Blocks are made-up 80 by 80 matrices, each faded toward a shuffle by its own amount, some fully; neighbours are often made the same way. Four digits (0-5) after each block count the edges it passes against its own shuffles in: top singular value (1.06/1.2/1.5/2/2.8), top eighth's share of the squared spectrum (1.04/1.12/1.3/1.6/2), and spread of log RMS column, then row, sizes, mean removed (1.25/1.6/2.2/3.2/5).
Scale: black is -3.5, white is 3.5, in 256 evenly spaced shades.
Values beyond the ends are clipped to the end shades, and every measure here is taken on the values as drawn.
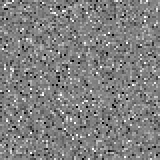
0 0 0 0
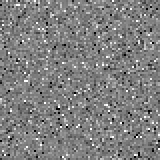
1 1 0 0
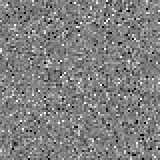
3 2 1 0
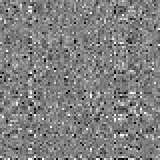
4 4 2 2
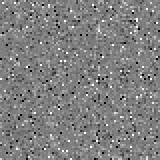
1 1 0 0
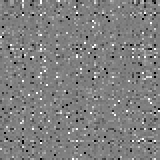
4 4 2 2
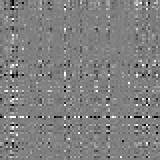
5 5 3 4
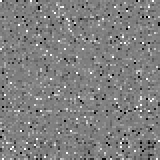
3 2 0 1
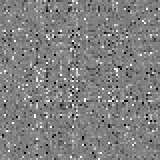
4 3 2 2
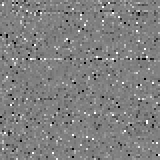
3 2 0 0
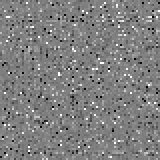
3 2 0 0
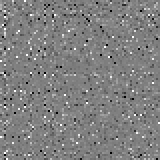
3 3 1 1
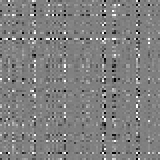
5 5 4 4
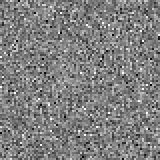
0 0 0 0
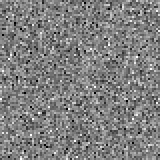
0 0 0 0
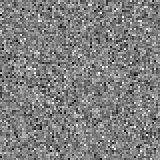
0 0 0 0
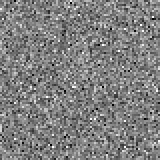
0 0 0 0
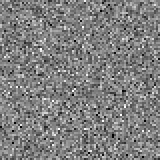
0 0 0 0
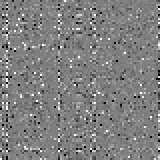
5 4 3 2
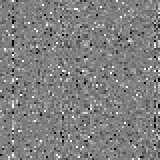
4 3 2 1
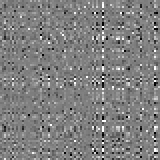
5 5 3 3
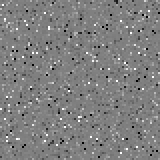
0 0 0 0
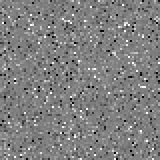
1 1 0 0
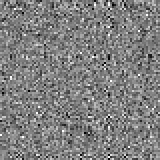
3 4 2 2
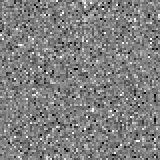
1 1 0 0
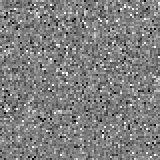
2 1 0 0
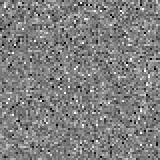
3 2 0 0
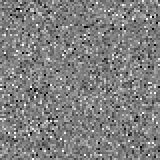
2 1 0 0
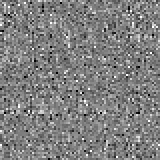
4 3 2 2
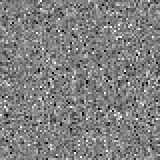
3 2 1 0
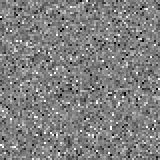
1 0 0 0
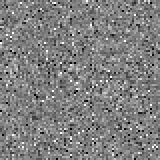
3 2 1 0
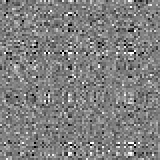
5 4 3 3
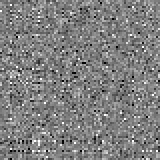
4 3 2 2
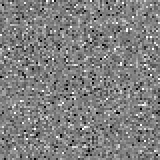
2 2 0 0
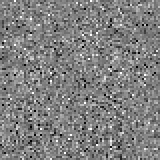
3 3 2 1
